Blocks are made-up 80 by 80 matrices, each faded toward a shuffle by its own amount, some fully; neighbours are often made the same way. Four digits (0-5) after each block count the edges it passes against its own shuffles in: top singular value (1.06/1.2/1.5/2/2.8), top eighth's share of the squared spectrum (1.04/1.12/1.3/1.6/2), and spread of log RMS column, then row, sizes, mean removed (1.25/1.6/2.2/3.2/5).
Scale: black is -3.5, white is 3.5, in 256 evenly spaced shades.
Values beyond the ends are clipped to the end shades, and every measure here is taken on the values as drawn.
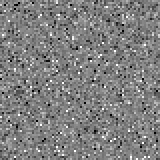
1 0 0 0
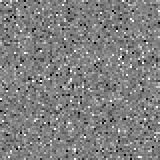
0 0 0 0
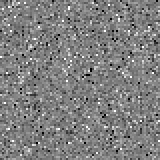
0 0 0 0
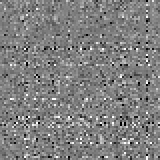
2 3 3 3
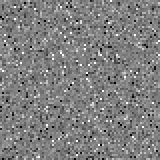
0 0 0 0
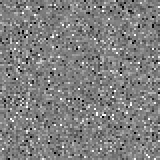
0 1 1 1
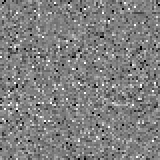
1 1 1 1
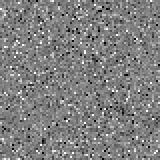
0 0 0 0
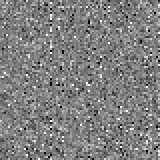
2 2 2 0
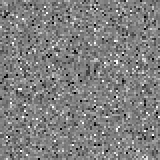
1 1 1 0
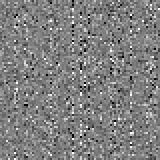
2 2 3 0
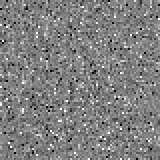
0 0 1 0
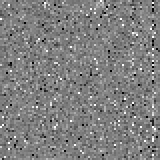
2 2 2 0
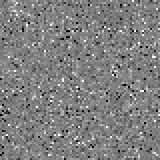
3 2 0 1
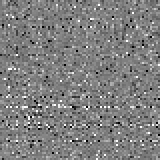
4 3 1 2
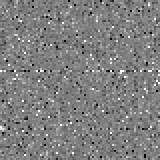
3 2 0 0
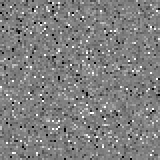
1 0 0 0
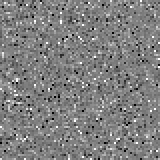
2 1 0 1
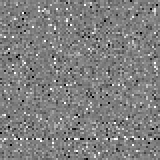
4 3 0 1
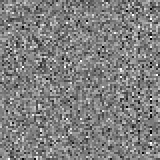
1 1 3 0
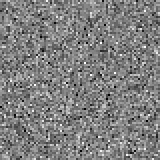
0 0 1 0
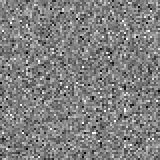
0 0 1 0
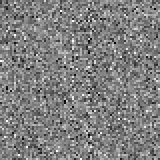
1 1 2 0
